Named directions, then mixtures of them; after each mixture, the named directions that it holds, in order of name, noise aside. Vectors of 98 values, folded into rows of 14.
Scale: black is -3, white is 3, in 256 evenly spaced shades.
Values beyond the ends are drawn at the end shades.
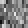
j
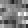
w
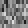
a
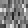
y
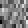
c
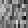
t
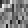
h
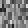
h, j, y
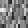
t, y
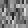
a, y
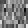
j, w, y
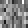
j, w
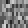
h, j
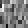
c, h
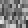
c, t, y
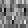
a, y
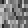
j, t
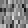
y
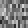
a, c, t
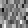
c, j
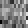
c, w
